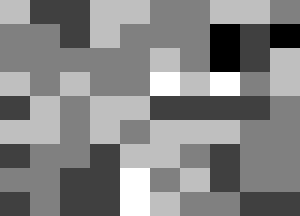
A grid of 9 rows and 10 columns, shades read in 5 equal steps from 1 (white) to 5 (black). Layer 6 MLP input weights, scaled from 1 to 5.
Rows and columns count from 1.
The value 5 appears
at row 2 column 8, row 2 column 10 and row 3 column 8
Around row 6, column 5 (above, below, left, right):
2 2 2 2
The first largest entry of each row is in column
2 8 8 2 1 3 1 3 1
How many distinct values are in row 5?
3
